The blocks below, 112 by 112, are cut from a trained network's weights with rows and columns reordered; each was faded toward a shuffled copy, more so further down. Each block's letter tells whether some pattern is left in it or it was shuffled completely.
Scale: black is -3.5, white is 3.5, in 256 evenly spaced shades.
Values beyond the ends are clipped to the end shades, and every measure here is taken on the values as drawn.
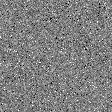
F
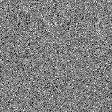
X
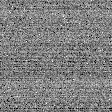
X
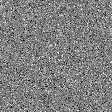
F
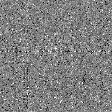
X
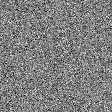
F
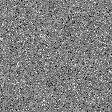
F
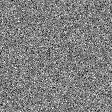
F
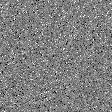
F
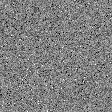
F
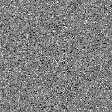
X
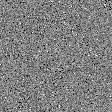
F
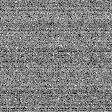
X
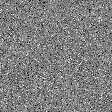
F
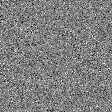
F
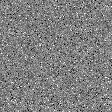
F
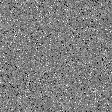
F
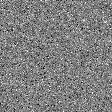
F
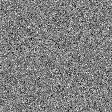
F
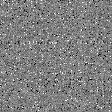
X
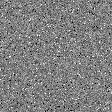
F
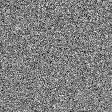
F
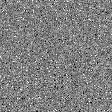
X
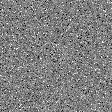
F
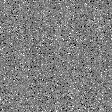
X
